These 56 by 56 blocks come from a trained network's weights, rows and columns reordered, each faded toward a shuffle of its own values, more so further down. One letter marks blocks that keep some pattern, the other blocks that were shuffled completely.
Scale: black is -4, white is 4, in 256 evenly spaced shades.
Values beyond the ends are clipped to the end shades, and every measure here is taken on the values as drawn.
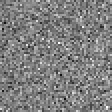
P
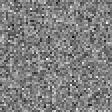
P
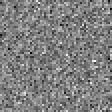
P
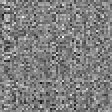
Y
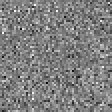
Y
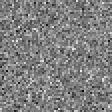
P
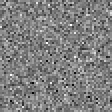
P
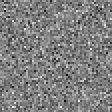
P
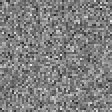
P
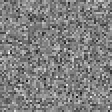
P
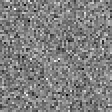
P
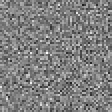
Y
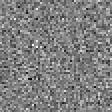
Y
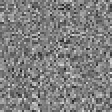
Y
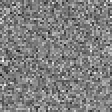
P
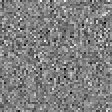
Y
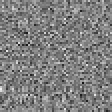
Y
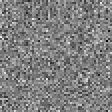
Y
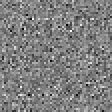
Y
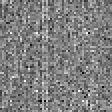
Y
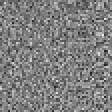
Y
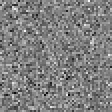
Y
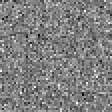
P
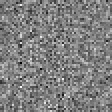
Y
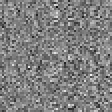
Y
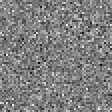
P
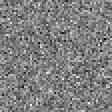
P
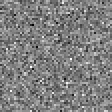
P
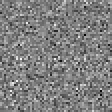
Y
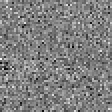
Y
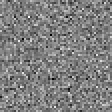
Y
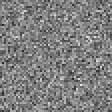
P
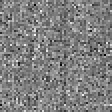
Y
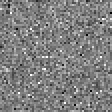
P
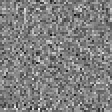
Y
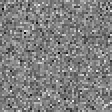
P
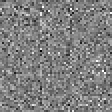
Y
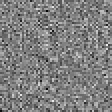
Y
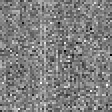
Y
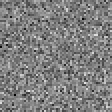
P
